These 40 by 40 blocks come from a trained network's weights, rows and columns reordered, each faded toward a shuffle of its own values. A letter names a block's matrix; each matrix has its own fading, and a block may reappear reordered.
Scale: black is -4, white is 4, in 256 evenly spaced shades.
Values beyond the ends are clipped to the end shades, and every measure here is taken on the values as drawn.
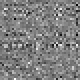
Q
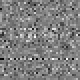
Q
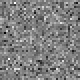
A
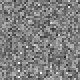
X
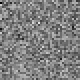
X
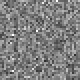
X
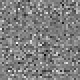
A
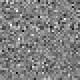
A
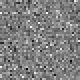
A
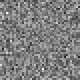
X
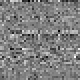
Q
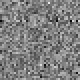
X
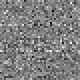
A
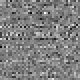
Q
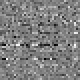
Q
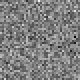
X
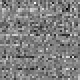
Q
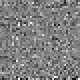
Q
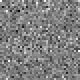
A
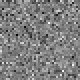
A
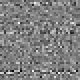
Q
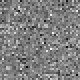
A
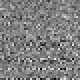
Q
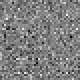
A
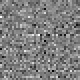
Q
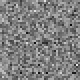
X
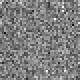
X
